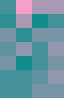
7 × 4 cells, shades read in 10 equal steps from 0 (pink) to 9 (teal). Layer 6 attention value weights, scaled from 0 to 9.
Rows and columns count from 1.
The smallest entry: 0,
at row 1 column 2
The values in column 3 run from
3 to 9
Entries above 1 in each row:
3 4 4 4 4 4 4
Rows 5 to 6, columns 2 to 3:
9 7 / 7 6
